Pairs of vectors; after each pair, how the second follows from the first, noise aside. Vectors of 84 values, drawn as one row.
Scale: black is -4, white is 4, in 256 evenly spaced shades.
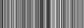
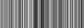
reversed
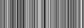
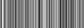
reversed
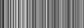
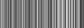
reversed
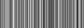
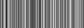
reversed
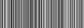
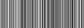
reversed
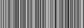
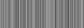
shrunk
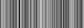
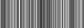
negated
